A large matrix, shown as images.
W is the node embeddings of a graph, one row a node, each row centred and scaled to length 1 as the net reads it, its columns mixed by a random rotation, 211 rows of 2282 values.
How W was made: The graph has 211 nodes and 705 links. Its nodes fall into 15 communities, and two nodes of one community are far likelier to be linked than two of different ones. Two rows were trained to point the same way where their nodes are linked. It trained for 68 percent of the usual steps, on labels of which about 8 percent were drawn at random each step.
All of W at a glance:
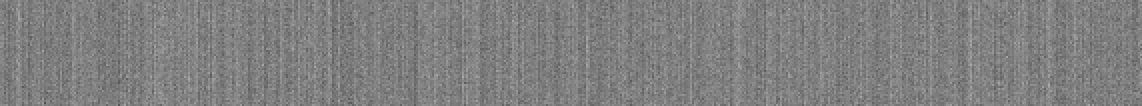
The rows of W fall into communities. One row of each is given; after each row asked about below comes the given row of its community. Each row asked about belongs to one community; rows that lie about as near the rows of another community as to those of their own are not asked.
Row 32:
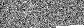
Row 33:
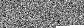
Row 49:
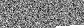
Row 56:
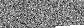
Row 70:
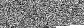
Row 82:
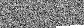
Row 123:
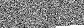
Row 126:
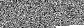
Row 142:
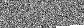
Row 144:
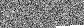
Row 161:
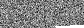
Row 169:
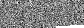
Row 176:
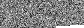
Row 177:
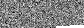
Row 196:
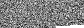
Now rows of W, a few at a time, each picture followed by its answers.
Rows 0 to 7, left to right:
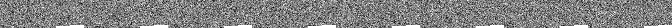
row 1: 70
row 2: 49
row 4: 33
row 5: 32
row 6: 169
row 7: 32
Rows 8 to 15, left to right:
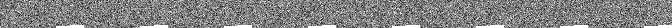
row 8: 144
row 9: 123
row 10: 56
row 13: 82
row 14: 33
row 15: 176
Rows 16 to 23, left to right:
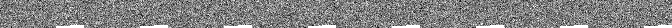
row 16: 196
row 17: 144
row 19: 49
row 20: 169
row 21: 32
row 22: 177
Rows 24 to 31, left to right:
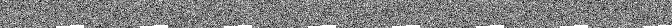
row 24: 32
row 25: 70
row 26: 196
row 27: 70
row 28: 33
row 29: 70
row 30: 169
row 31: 176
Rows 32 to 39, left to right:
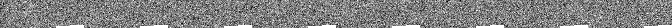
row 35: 196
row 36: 33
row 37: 196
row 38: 177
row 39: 126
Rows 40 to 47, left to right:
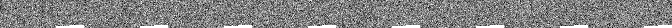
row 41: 176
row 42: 123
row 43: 144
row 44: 56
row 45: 142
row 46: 196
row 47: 82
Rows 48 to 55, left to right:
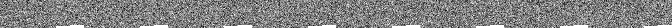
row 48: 196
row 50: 161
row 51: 196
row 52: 142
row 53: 126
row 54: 177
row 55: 126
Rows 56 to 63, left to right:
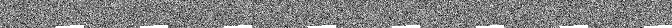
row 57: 33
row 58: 123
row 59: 161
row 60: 82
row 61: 144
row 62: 161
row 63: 49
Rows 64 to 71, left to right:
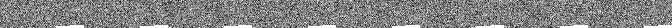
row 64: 161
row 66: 176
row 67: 196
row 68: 177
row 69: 123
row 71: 56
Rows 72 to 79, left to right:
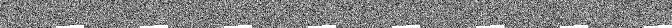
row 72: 126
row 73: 177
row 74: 144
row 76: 177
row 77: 144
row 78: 123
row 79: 49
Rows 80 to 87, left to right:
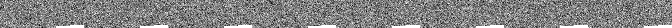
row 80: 142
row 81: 32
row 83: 70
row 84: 123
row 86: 123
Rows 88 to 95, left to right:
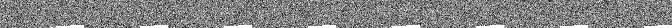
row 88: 123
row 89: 142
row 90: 82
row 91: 176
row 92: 161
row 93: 144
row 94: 126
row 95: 70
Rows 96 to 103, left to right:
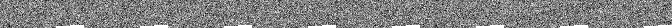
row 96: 49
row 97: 176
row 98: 176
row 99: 196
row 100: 144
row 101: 177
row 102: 33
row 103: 144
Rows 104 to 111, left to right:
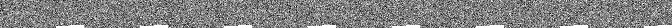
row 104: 32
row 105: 123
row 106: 176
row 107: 144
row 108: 169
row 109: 56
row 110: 70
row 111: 161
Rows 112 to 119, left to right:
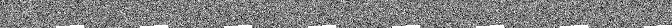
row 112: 32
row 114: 70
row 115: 82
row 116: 142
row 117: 177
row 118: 82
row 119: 161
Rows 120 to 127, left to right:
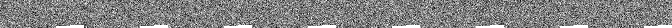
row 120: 126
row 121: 169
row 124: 142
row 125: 161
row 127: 177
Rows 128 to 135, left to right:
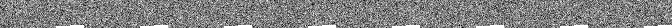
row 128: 196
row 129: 142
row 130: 126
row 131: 177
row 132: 177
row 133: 142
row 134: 144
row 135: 144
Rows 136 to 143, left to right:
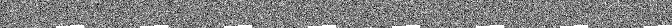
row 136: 32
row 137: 126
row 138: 176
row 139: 169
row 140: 70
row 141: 56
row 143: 169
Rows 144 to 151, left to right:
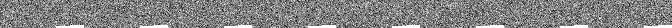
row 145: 123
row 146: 126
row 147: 161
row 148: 82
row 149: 33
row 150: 144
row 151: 123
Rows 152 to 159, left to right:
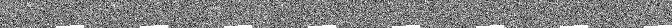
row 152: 33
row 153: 33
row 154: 56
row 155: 33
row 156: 126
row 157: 142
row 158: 123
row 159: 56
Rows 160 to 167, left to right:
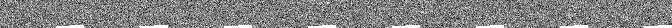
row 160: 177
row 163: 70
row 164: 123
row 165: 56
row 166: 161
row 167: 161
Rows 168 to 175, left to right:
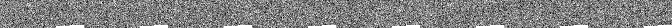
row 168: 33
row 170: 33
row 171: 177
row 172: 56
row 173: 33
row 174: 126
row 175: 144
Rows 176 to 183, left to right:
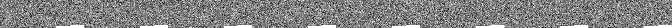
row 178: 161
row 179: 161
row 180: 196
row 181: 169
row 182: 126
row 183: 82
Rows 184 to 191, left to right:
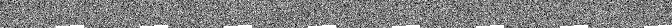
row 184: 176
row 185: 176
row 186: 56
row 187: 33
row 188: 177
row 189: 49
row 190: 177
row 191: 32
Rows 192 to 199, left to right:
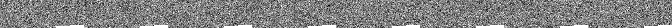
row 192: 32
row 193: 176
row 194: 82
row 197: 32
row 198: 70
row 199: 196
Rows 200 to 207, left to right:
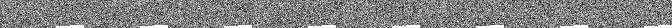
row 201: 70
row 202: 142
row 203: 33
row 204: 32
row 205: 196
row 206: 169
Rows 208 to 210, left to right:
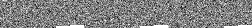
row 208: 49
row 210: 126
